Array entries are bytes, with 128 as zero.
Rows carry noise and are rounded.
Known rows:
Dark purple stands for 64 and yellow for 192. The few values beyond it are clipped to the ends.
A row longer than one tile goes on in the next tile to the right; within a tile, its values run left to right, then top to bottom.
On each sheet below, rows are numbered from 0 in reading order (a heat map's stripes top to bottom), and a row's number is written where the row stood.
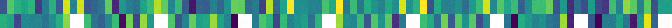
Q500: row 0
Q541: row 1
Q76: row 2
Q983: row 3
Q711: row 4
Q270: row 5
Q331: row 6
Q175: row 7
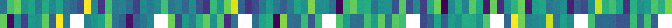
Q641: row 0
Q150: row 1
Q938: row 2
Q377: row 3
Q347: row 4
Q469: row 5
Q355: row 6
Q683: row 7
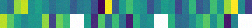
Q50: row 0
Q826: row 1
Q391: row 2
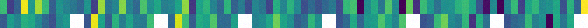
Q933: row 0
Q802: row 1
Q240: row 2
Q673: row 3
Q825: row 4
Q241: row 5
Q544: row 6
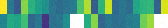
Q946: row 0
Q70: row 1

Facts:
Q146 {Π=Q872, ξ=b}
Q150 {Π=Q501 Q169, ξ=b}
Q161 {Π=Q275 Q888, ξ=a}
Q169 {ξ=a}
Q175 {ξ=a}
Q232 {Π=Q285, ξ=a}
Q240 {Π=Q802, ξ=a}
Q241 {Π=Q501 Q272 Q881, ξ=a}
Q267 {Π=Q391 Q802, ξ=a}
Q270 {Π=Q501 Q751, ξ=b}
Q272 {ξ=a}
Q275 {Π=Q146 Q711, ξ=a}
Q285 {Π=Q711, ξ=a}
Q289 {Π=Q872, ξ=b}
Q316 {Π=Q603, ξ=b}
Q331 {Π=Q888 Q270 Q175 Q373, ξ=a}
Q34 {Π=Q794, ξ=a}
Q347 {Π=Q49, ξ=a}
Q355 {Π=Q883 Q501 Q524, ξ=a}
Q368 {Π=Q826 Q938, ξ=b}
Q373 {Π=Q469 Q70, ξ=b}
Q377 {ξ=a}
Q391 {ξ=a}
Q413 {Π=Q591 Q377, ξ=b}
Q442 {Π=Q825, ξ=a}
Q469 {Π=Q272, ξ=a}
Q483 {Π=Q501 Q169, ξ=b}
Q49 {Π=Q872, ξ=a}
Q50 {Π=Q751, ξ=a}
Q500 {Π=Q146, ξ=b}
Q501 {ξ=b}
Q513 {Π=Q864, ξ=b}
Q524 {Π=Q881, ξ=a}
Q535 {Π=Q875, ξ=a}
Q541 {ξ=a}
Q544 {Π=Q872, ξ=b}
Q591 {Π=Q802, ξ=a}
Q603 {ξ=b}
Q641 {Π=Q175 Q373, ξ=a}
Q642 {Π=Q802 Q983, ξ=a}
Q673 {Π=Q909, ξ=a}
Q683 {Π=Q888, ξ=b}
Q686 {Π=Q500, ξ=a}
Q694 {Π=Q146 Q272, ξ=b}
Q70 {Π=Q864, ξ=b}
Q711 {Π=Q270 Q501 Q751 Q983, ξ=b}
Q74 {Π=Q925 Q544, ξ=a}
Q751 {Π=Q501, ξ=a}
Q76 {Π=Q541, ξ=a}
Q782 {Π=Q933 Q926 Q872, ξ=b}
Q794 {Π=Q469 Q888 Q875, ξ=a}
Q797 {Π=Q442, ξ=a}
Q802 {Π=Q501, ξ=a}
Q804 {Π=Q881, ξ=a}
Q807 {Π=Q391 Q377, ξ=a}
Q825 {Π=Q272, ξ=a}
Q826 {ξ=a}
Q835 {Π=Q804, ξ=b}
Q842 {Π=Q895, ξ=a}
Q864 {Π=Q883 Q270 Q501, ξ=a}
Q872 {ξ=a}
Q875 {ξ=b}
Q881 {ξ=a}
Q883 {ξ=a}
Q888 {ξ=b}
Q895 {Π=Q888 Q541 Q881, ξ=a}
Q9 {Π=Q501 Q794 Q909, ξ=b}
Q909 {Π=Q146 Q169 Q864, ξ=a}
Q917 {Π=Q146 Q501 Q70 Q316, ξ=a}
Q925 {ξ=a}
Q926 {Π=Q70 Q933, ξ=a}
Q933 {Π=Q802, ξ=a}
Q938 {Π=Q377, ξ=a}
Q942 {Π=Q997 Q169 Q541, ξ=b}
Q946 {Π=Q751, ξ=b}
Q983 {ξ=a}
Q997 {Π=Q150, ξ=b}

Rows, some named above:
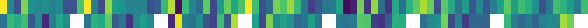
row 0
Q513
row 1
Q513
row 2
Q501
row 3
Q232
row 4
Q169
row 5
Q9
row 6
Q373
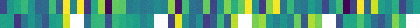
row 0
Q146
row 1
Q275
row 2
Q501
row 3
Q864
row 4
Q883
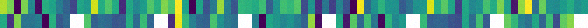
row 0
Q368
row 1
Q683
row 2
Q835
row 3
Q331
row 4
Q826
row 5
Q683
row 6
Q751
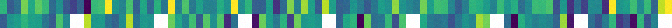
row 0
Q926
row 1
Q535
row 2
Q711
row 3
Q881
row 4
Q377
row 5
Q373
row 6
Q331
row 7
Q875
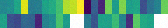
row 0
Q888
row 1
Q925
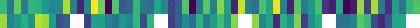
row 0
Q642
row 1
Q694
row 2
Q272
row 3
Q807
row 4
Q169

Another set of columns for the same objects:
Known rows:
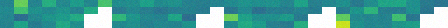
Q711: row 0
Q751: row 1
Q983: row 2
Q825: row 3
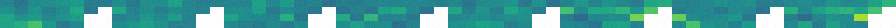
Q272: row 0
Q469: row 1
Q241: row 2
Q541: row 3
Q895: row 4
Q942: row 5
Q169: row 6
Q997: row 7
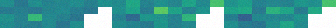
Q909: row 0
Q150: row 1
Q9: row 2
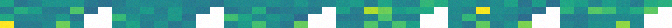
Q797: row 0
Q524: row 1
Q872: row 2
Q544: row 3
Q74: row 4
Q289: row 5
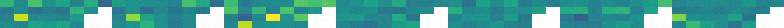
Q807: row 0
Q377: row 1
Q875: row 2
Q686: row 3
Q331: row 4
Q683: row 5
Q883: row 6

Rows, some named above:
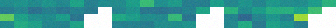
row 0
Q983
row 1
Q232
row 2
Q997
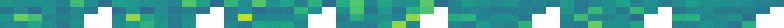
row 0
Q391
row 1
Q377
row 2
Q807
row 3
Q413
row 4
Q933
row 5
Q49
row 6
Q933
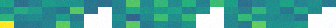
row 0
Q797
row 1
Q501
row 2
Q49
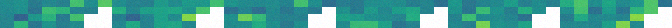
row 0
Q888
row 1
Q373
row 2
Q391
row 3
Q881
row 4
Q49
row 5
Q413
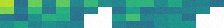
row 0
Q535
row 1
Q240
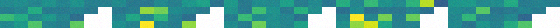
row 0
Q872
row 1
Q925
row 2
Q49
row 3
Q826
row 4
Q347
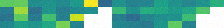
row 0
Q368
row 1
Q694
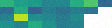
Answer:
Q938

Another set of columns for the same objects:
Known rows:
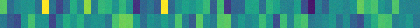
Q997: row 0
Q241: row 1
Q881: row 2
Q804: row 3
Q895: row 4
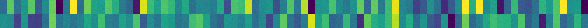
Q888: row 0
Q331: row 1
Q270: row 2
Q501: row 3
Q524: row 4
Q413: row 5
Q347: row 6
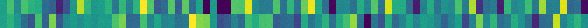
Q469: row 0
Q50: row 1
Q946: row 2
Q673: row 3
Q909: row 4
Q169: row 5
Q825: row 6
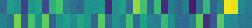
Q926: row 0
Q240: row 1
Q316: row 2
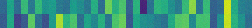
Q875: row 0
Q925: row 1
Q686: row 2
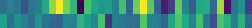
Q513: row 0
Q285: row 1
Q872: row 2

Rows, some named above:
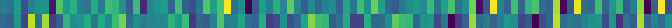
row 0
Q782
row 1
Q925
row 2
Q347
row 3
Q875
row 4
Q875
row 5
Q888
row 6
Q888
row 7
Q888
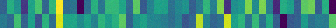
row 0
Q933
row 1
Q925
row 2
Q501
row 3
Q983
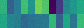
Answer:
Q694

